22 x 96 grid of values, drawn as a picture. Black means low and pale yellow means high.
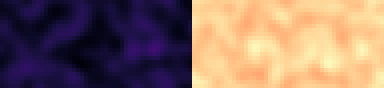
It is made of 1 by 2 panels. Panel 1,1: very low, blotchy, faint in contrast. Panel 1,2: very high, blotchy, faint in contrast.
